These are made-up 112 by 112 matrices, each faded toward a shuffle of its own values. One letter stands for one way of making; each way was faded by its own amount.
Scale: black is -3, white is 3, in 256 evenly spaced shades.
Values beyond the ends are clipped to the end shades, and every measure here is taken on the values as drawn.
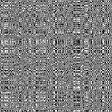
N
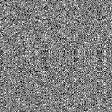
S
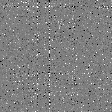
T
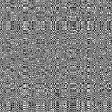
N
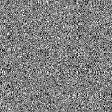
S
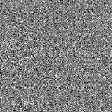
S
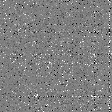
T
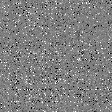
T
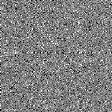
S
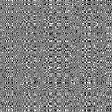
N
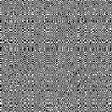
N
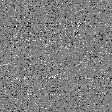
T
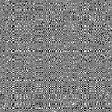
N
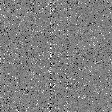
T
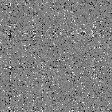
T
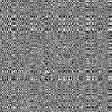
N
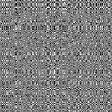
N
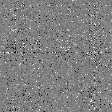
T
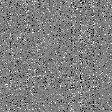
T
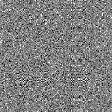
S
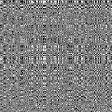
N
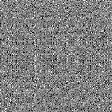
S
